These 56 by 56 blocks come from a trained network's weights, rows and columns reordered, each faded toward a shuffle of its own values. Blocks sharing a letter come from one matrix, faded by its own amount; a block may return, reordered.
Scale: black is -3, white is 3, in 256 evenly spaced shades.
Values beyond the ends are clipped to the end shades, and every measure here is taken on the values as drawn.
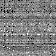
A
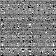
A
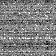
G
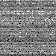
A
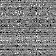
A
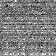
G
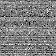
G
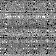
A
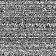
G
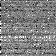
G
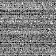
G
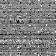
A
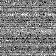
G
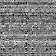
A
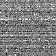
G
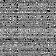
A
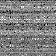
A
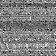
A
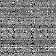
A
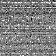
G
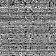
A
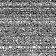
G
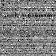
G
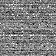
G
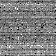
A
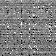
A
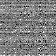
A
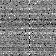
G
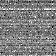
G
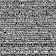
G
